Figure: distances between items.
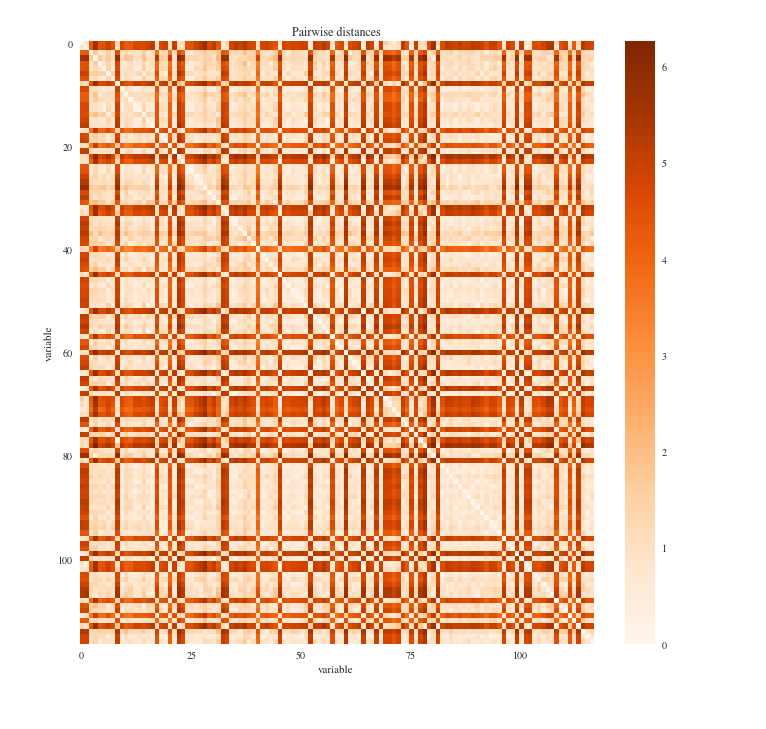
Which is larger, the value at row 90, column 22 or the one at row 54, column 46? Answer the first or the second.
the first
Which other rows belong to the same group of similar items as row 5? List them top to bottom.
2, 3, 4, 6, 7, 9, 10, 11, 12, 13, 14, 15, 16, 18, 19, 21, 24, 25, 26, 27, 28, 29, 30, 31, 34, 35, 36, 37, 38, 39, 41, 42, 43, 44, 46, 47, 48, 49, 50, 51, 53, 54, 55, 56, 58, 59, 61, 62, 63, 65, 66, 68, 73, 74, 76, 79, 80, 82, 83, 84, 85, 86, 87, 88, 89, 90, 91, 92, 93, 94, 95, 97, 98, 100, 103, 104, 105, 106, 107, 109, 110, 112, 114, 115, 116
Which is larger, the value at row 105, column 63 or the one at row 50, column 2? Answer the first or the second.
the second
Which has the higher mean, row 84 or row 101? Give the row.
101
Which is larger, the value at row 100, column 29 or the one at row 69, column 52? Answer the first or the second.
the second
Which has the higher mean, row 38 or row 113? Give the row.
113
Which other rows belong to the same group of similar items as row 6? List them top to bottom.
2, 3, 4, 5, 7, 9, 10, 11, 12, 13, 14, 15, 16, 18, 19, 21, 24, 25, 26, 27, 28, 29, 30, 31, 34, 35, 36, 37, 38, 39, 41, 42, 43, 44, 46, 47, 48, 49, 50, 51, 53, 54, 55, 56, 58, 59, 61, 62, 63, 65, 66, 68, 73, 74, 76, 79, 80, 82, 83, 84, 85, 86, 87, 88, 89, 90, 91, 92, 93, 94, 95, 97, 98, 100, 103, 104, 105, 106, 107, 109, 110, 112, 114, 115, 116
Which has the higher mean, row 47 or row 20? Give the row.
20
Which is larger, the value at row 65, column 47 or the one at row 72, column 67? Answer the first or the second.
the second
